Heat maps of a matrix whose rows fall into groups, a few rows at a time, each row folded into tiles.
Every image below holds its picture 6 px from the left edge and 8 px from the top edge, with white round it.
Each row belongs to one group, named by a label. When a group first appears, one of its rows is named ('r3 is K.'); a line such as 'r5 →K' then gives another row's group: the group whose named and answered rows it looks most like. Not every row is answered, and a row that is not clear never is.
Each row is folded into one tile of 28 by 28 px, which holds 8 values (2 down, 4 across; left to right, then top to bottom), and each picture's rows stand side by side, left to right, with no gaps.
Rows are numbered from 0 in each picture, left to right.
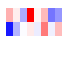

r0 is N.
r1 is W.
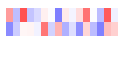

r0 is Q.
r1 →W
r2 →N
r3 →Q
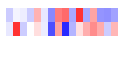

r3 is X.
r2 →Q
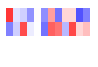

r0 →Q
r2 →W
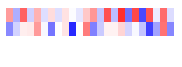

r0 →Q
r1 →X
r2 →N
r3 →Q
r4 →Q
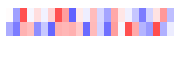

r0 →Q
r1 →N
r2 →X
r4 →W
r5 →W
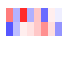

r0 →Q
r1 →X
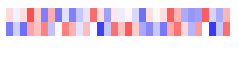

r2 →X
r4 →W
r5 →N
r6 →X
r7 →N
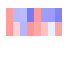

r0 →X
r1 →X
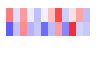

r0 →Q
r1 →N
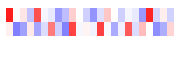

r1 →Q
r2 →W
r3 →W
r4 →W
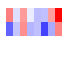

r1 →N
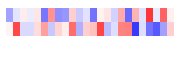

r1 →X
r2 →W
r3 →W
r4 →X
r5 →Q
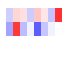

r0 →W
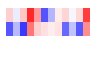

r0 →N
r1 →X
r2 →N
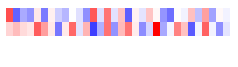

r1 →X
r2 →W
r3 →Q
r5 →W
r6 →X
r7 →X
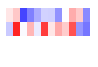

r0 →W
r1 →W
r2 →W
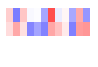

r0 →X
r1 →Q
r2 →Q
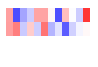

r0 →X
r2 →N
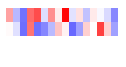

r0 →N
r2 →Q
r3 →W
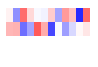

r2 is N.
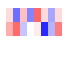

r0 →X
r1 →N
